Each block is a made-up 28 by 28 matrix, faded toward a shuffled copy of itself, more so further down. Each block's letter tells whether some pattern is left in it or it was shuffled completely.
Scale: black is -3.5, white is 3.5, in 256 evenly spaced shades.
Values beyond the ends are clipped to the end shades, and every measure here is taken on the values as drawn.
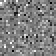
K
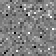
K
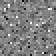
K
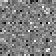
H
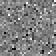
K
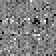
H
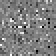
H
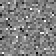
K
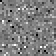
K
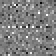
H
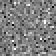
K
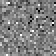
K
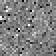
K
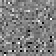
H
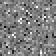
K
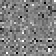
H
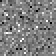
K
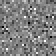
H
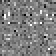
H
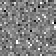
K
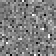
K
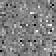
H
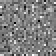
H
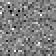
K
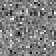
H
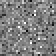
H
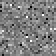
K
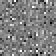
H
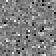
H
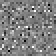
H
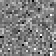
K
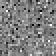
H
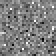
K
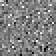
K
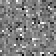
H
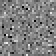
K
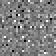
H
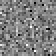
H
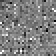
K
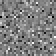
H
